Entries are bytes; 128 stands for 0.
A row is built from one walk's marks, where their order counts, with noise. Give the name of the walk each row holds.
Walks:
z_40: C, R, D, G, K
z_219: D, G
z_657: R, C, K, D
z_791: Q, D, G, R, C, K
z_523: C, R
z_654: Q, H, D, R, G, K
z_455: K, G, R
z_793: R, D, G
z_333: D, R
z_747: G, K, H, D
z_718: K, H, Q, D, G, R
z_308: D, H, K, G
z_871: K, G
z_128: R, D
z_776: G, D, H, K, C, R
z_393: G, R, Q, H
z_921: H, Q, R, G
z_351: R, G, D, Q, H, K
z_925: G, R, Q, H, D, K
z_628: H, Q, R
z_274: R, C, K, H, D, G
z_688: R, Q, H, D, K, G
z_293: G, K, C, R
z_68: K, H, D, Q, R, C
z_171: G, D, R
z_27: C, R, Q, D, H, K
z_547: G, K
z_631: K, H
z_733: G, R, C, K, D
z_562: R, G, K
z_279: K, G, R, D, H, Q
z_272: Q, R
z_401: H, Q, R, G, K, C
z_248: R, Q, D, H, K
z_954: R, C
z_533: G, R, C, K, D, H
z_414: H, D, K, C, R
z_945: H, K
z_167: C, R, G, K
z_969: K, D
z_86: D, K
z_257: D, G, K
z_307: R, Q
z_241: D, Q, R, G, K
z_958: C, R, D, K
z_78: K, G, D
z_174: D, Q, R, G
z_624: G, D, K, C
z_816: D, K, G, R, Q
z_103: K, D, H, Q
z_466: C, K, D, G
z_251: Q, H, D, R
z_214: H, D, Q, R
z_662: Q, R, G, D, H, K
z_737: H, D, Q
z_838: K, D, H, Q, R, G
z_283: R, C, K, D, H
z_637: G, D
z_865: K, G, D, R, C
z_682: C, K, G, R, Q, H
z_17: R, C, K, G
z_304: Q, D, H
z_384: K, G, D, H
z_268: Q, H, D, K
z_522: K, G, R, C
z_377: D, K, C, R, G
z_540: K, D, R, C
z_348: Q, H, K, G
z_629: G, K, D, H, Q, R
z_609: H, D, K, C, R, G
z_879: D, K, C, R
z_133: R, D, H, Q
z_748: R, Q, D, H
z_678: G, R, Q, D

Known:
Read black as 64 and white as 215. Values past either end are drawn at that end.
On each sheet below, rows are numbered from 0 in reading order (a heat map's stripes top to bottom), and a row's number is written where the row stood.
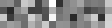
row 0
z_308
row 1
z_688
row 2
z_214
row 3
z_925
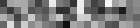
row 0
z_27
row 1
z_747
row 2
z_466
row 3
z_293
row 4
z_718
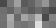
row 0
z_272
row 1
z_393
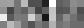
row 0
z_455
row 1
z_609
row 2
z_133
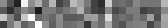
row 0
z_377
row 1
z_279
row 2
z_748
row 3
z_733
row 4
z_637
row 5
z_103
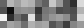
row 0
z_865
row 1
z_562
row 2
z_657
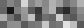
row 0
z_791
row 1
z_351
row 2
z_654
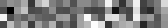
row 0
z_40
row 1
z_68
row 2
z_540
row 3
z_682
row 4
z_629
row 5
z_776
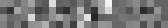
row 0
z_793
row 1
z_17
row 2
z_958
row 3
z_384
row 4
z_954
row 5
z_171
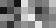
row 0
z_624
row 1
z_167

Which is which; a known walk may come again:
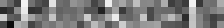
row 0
z_466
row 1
z_879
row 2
z_307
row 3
z_293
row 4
z_522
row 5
z_871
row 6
z_414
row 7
z_737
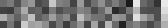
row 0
z_958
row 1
z_547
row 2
z_969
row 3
z_523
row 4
z_624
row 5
z_283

